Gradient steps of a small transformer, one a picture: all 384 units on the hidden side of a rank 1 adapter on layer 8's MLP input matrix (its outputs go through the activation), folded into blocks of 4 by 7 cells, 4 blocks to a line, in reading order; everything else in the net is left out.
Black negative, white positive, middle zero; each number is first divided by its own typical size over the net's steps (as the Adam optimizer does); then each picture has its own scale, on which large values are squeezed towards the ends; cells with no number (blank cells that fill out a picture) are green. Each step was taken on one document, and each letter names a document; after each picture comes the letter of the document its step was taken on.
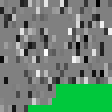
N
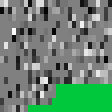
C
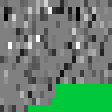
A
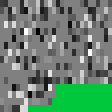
C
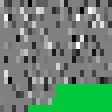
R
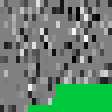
A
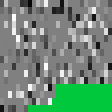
A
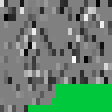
N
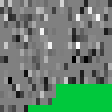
R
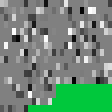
R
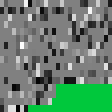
C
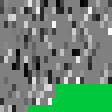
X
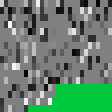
X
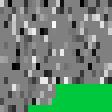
X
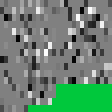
R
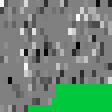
N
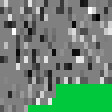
X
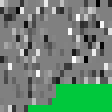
N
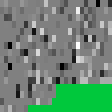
N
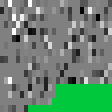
R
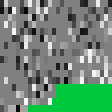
C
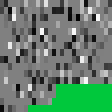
A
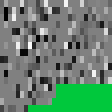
A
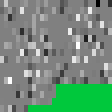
N
